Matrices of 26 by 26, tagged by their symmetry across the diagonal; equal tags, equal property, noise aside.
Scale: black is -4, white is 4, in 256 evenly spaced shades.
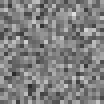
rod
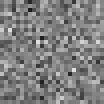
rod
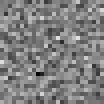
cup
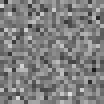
rod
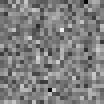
cup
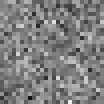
cup
